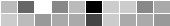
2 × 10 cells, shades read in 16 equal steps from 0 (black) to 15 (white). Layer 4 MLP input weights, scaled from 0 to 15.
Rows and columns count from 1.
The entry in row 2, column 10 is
9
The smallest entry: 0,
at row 1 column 6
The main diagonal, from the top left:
11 11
